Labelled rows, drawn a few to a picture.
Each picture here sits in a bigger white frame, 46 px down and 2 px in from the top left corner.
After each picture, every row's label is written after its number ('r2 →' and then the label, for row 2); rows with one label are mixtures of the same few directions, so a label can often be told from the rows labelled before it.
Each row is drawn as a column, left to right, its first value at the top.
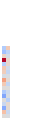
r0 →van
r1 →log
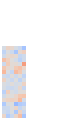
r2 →van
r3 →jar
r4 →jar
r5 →van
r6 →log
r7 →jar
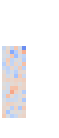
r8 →jar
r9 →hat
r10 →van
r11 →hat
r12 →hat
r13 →jar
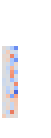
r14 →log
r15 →hat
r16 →hat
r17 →jar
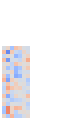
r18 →hat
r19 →hat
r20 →jar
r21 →hat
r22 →hat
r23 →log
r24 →log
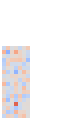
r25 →log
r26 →log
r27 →hat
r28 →van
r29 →log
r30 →jar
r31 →log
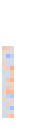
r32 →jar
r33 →hat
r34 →hat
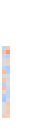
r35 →jar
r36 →van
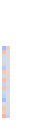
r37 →jar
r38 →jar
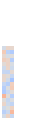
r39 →hat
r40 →log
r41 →hat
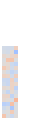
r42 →log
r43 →log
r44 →van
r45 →jar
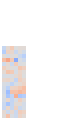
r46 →van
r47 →van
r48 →jar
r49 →van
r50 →hat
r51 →hat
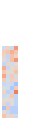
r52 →hat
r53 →van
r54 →hat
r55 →jar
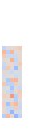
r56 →log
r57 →log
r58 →hat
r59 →log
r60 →jar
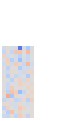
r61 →van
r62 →hat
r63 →hat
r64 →jar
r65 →jar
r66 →jar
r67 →jar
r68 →log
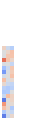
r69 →log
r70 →hat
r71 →hat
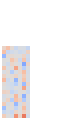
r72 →hat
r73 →jar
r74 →log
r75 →log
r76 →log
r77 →jar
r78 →jar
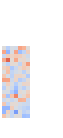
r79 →hat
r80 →van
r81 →hat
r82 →hat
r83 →jar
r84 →jar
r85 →jar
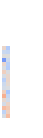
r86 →van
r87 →jar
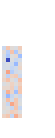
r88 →jar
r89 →log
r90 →van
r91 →jar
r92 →hat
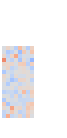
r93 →log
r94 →log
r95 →hat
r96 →hat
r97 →log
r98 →jar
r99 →jar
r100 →van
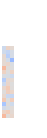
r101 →log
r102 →hat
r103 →log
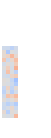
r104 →van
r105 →van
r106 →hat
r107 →log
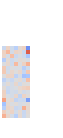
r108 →log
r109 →van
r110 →hat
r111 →jar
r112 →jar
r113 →hat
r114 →jar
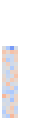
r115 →hat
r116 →jar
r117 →jar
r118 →hat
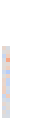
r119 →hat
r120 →log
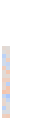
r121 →hat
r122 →jar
